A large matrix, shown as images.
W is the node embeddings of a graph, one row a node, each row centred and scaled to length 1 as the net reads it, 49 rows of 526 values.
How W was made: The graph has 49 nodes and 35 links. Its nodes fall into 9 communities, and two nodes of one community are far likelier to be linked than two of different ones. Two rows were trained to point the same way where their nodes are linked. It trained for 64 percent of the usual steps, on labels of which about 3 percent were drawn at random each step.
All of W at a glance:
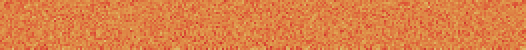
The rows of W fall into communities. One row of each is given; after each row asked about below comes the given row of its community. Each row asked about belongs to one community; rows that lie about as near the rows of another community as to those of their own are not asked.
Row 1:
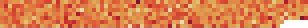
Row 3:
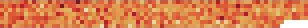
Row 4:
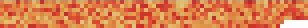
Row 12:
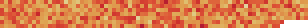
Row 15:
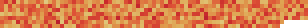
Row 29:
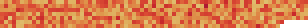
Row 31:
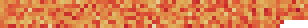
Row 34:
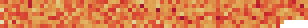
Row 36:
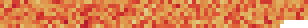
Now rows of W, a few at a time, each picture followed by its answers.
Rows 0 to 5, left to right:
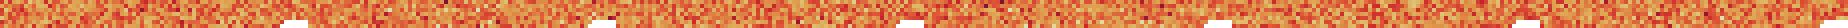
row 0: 12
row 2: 4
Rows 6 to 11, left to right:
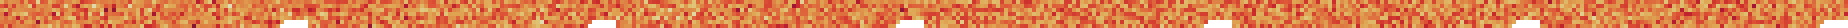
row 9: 29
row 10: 1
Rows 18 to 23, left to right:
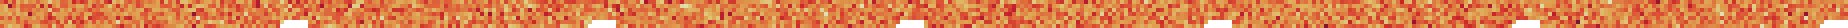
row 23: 36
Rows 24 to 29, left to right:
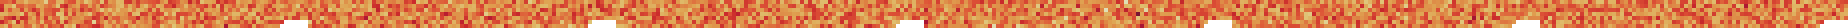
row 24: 15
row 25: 34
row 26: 36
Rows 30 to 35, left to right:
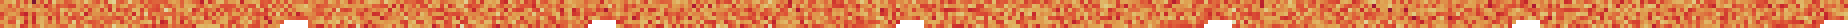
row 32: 31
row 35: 31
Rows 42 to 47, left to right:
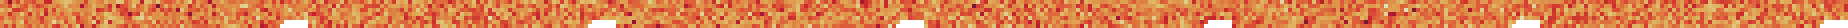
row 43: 1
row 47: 3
